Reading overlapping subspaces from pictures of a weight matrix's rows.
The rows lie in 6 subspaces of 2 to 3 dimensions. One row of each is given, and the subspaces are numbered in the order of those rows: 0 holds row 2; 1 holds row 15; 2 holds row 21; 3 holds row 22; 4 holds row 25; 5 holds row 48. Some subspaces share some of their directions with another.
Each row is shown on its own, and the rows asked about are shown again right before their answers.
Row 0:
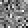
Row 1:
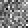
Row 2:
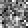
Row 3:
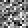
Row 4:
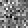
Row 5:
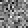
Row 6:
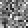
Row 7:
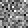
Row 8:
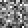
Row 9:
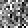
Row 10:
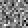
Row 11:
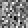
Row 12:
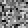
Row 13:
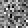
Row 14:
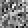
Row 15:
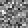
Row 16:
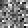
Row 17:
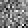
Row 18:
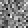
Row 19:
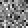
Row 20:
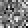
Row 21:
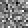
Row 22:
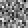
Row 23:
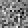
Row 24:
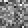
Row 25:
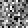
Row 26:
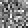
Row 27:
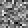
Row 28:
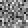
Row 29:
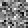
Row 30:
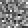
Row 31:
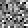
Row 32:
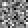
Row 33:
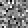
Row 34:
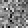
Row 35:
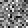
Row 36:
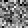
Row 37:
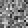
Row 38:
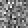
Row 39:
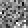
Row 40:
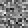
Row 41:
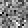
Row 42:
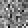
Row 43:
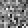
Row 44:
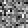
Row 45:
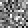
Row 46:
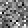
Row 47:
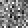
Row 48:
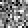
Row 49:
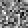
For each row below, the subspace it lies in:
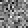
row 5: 3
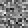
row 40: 1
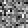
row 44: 2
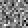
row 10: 4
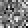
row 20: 0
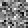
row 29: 4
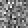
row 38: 1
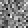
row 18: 0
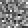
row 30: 2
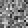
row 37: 0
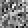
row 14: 1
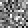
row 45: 2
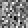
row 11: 4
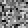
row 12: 2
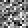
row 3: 1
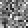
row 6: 0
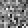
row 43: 3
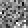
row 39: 0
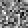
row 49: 4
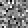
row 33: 1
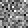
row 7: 3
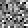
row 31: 2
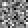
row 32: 4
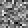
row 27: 1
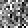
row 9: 2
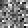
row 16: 2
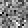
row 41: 0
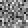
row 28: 3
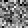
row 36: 5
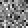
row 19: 4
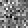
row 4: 1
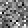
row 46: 0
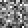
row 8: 5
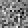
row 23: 4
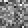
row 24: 5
